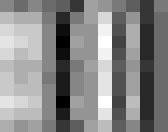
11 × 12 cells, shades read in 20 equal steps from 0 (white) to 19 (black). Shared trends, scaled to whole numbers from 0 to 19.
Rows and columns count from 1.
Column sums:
47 62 59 104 184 103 84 27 139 81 172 120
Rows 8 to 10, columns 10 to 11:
7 16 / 5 16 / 6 16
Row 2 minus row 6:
0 0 0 1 0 0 0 0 0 0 0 0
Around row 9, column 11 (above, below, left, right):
16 16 5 11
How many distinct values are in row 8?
10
